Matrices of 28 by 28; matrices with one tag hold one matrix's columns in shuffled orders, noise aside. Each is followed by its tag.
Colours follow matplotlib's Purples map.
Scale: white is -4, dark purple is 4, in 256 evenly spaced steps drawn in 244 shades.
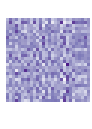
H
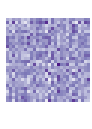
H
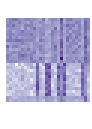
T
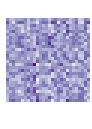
H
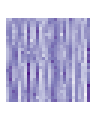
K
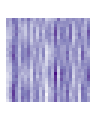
K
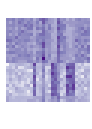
T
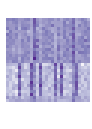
T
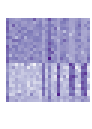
T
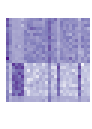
T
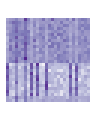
T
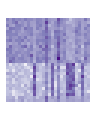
T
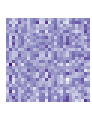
H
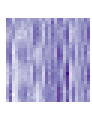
K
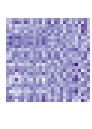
H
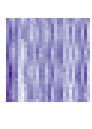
K
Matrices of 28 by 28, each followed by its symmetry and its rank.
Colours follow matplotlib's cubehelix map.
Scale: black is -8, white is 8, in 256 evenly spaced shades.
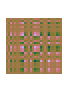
symmetric, rank one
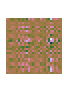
neither, rank three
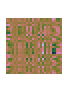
neither, rank three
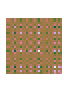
symmetric, rank two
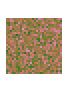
antisymmetric, full rank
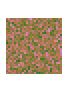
antisymmetric, full rank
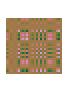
symmetric, rank one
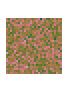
antisymmetric, full rank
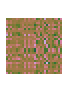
neither, rank three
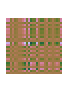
neither, rank one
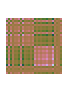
symmetric, rank one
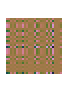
neither, rank one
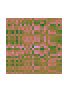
neither, rank three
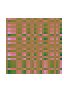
neither, rank one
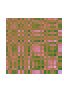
symmetric, rank two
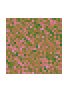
antisymmetric, full rank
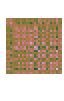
symmetric, rank two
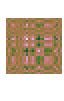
symmetric, rank two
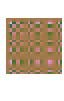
symmetric, rank one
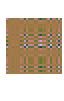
neither, rank one
